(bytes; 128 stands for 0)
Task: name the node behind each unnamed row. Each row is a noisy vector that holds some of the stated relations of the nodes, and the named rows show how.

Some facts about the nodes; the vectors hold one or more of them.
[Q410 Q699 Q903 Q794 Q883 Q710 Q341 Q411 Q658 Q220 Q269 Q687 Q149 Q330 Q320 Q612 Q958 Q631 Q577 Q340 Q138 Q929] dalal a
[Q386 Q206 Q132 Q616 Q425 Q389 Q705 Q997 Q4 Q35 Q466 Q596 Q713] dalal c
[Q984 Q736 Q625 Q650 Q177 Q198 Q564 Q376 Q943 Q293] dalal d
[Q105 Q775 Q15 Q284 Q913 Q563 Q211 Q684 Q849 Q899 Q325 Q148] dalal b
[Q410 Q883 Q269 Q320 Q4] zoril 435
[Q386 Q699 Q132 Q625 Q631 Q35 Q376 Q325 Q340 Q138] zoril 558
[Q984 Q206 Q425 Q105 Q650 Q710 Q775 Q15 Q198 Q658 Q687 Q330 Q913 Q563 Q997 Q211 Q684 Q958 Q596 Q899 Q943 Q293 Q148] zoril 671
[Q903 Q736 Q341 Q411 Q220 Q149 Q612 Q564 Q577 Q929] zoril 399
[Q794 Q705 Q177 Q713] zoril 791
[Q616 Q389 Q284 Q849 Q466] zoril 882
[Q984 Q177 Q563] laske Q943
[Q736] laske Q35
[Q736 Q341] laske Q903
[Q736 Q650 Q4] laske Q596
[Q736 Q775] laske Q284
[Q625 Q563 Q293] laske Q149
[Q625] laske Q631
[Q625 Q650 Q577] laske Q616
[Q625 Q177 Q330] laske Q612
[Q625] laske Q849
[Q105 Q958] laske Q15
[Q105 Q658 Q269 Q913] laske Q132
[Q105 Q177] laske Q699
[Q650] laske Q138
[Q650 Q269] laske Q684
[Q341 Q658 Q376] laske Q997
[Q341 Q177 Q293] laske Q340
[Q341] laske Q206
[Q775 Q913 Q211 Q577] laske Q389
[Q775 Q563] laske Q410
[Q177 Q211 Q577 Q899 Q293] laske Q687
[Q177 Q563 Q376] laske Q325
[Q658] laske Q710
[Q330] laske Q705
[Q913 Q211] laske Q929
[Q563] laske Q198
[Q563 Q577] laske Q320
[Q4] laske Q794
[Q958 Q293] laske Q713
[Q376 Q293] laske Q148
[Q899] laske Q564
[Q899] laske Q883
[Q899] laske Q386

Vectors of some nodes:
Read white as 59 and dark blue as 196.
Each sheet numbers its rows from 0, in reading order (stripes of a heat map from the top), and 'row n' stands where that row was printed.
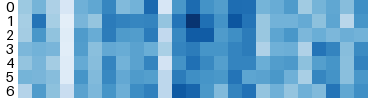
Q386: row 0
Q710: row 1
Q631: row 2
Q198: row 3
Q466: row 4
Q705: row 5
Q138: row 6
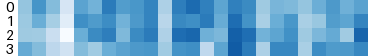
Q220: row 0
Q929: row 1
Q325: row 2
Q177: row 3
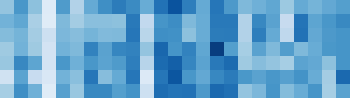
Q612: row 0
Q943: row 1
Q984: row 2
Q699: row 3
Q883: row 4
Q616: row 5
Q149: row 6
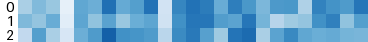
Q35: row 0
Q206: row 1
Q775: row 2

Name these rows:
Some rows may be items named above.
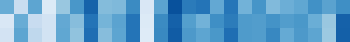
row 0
Q997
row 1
Q616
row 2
Q616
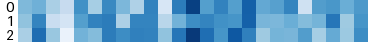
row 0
Q713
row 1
Q684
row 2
Q710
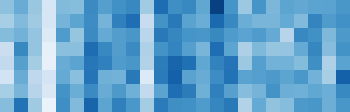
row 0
Q699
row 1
Q596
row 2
Q705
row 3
Q903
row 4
Q410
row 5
Q616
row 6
Q389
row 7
Q687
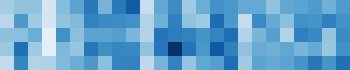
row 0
Q4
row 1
Q736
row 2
Q198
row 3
Q710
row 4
Q650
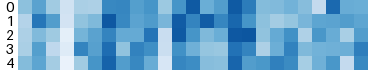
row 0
Q340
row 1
Q320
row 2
Q563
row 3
Q211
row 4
Q148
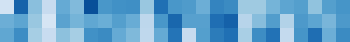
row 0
Q577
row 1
Q564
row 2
Q293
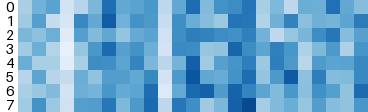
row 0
Q341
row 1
Q211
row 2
Q206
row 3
Q148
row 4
Q376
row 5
Q625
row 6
Q132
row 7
Q899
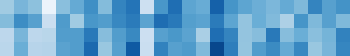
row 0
Q596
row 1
Q330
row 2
Q913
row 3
Q105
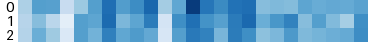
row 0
Q658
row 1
Q849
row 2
Q389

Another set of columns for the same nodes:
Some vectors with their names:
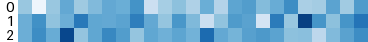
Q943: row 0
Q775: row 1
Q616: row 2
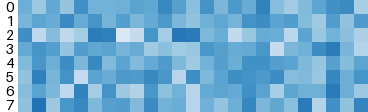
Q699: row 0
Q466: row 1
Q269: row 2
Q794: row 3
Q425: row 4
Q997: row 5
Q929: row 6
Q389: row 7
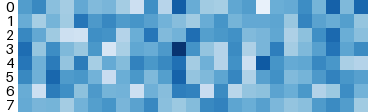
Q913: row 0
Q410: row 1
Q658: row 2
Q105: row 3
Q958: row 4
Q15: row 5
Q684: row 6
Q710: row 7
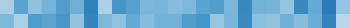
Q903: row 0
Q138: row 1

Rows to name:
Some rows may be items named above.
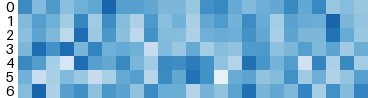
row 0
Q149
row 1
Q929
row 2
Q929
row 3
Q596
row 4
Q330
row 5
Q177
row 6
Q389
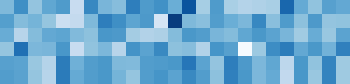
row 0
Q577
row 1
Q376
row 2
Q198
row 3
Q211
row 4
Q612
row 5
Q612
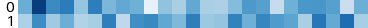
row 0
Q4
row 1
Q341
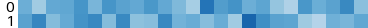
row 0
Q320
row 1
Q705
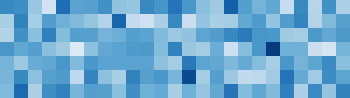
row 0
Q330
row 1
Q736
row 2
Q206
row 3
Q293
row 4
Q320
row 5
Q577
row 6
Q389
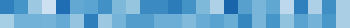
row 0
Q330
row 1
Q340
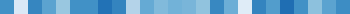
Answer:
Q563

